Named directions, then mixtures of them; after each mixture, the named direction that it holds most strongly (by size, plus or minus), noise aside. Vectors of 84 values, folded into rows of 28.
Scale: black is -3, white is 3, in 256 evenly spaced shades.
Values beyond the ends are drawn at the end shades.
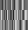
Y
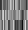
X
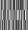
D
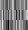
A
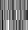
A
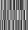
D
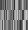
Y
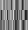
Y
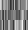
X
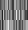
A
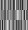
D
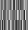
D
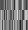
Y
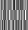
D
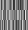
D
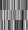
X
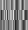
Y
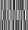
D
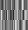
Y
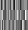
D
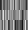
X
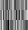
A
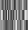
Y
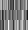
X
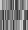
X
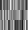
X
